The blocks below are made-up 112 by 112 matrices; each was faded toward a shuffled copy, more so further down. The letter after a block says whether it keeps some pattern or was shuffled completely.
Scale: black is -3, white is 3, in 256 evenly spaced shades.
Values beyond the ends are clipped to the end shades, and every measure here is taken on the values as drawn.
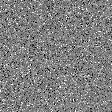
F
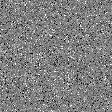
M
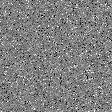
F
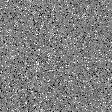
F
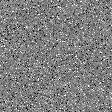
F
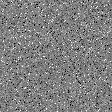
F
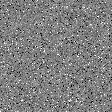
F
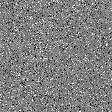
F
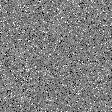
F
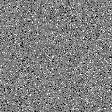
M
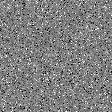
M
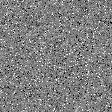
F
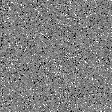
M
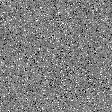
F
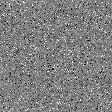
F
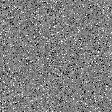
M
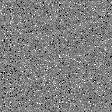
M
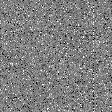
M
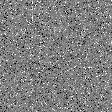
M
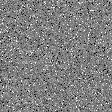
F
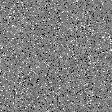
M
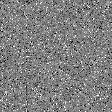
M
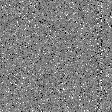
M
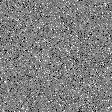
F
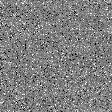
M
